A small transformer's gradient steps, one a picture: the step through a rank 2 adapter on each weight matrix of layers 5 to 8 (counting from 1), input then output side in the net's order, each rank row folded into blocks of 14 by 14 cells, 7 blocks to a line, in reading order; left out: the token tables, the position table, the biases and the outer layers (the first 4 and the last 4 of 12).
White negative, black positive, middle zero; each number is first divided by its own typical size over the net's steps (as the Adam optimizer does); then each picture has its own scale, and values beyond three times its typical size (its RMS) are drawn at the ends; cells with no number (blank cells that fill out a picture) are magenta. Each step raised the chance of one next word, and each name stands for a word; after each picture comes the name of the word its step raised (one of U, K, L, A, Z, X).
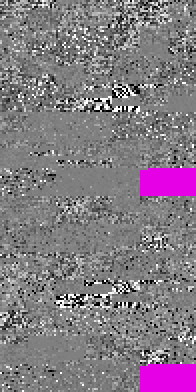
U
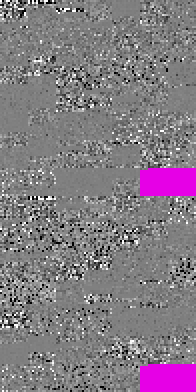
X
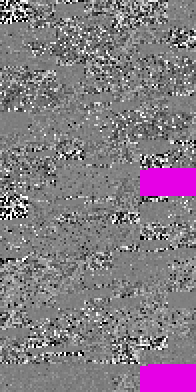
U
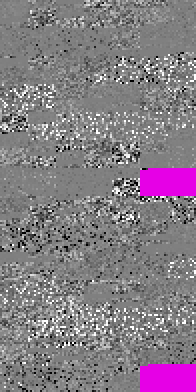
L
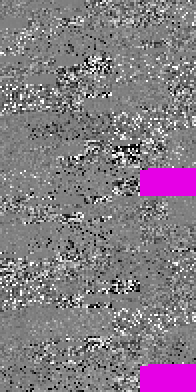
L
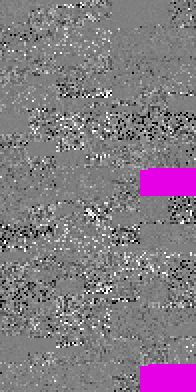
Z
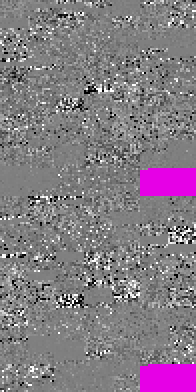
Z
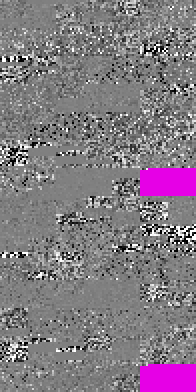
U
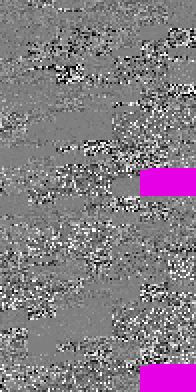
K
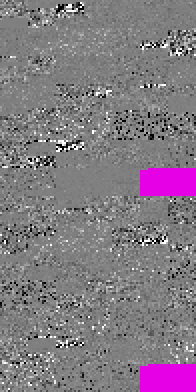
Z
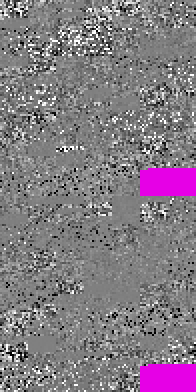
U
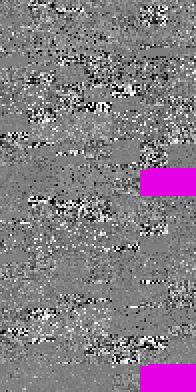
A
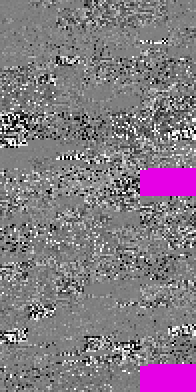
A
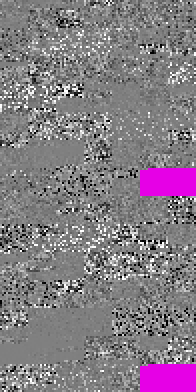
A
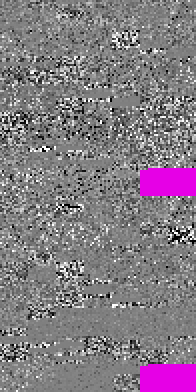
A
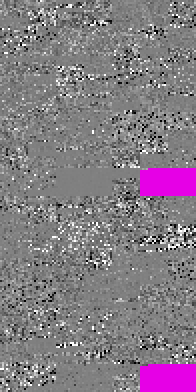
Z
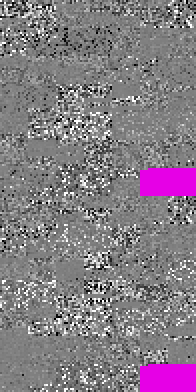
K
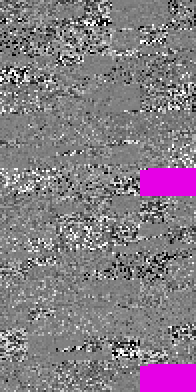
A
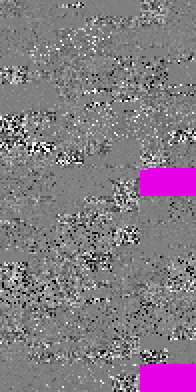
X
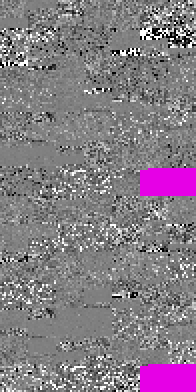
K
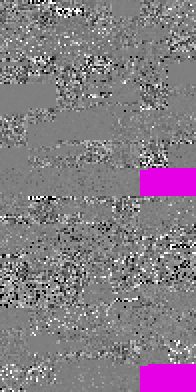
X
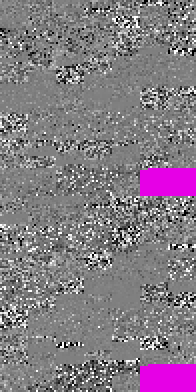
K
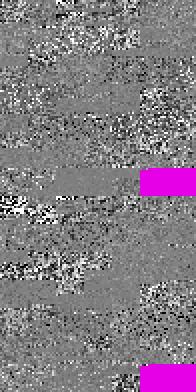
U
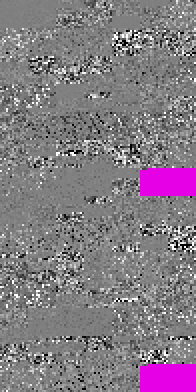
L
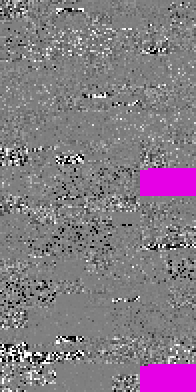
X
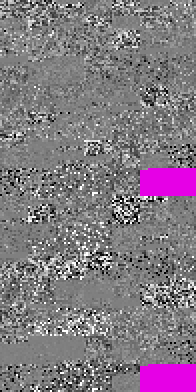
K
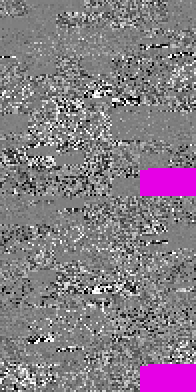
A
